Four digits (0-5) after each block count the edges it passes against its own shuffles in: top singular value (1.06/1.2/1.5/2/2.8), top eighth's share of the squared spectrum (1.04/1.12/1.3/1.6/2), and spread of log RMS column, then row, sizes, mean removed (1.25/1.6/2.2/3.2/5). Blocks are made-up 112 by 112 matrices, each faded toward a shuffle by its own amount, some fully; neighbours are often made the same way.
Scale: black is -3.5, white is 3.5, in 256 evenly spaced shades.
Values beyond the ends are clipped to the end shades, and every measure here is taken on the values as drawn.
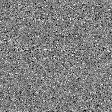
0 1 0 2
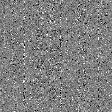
1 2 3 0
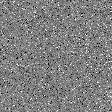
0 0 0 0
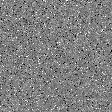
0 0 0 0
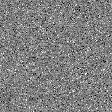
3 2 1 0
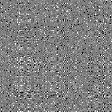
5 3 2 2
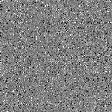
4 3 2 2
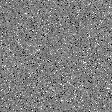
1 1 0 0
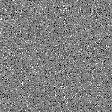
3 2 1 1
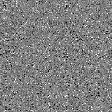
4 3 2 2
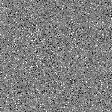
3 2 1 1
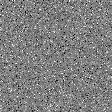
1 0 0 0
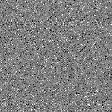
4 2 1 1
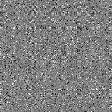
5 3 2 2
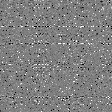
4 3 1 2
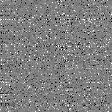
4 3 2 2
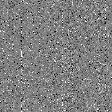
2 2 2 0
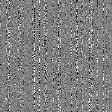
2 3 4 0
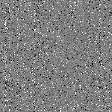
1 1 2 0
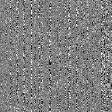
2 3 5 0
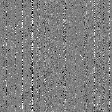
3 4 4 0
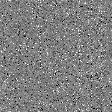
1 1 2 0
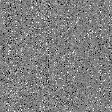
1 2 2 0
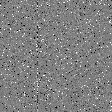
2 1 1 0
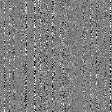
3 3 4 0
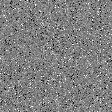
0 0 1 0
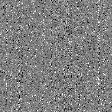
1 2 3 0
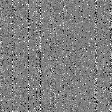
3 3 3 0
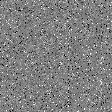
1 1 1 0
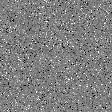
0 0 0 0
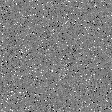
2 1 0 0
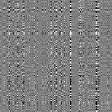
5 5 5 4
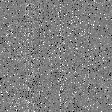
3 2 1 0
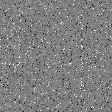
2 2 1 0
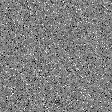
1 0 0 0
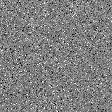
2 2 0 0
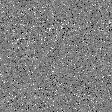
0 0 0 0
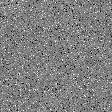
0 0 0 0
